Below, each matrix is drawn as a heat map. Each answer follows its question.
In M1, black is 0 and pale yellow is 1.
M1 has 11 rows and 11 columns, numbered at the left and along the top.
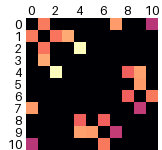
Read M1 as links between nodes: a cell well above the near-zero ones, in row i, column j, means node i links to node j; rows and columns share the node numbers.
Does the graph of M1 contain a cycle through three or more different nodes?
yes
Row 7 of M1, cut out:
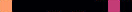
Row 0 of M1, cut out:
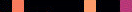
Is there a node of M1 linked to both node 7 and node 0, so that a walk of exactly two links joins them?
no
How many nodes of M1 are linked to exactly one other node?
2
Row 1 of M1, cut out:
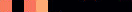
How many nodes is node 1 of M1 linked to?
3
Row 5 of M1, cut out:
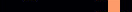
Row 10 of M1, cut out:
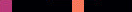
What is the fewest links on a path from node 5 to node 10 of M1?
4
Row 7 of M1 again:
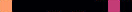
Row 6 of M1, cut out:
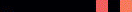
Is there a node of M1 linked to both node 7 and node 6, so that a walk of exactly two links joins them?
no
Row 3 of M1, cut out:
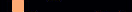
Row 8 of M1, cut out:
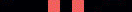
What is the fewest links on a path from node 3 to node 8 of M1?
4
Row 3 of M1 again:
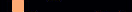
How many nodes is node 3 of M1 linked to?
1
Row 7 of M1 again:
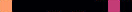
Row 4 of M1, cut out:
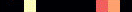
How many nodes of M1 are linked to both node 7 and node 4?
1
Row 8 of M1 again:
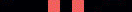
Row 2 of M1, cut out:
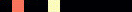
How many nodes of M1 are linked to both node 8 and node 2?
1
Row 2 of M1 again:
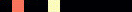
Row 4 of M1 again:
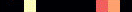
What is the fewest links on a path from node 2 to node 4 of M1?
1
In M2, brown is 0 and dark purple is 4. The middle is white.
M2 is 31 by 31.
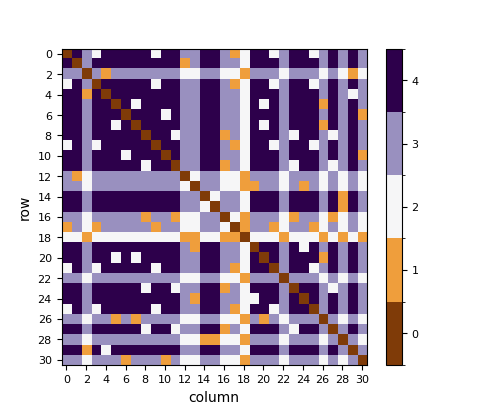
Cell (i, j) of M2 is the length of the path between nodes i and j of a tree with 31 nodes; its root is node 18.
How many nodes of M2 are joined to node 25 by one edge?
1
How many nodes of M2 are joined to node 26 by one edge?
4
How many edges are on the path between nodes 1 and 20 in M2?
4
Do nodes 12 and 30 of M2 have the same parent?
yes
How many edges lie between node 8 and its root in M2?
2
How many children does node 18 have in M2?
9
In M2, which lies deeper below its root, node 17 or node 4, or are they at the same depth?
node 4
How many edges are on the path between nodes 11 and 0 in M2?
4
